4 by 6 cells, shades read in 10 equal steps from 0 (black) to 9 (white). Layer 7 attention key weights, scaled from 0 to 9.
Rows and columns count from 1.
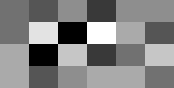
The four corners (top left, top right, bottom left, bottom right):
4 5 6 4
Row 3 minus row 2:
2 -8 7 -7 -2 4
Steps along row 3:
down up down up up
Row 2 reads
4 8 0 9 6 3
